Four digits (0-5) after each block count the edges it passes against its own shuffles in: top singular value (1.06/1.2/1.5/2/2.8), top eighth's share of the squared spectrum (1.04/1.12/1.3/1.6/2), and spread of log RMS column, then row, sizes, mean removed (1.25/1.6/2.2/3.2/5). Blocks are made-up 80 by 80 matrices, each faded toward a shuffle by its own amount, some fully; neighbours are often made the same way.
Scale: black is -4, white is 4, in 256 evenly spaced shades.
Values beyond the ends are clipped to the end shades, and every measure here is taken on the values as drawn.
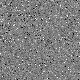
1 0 0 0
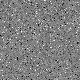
0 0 0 0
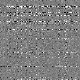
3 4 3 4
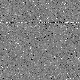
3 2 0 1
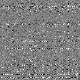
2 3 2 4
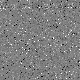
1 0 0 0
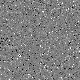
0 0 0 0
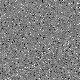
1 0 0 0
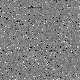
1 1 0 1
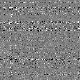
2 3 2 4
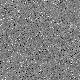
0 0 0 0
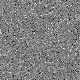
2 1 0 0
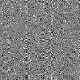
4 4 2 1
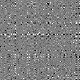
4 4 2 2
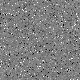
1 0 0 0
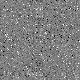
3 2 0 1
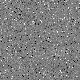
2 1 0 0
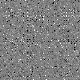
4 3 1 2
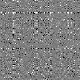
4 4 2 2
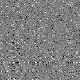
4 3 2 1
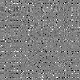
4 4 2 2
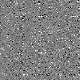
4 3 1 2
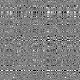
5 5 3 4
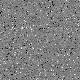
2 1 0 0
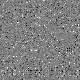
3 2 0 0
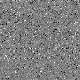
3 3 0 2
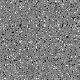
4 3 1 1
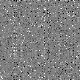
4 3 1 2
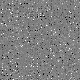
3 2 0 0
